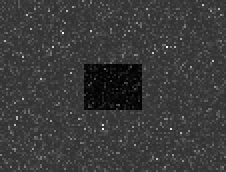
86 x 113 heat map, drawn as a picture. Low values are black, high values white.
The ninth with the lowest average is the centre. On average the colour sits 20% of the way up the scale. An odd patch, lower than its surroundings, sits in the centre. There are no regular stripes.
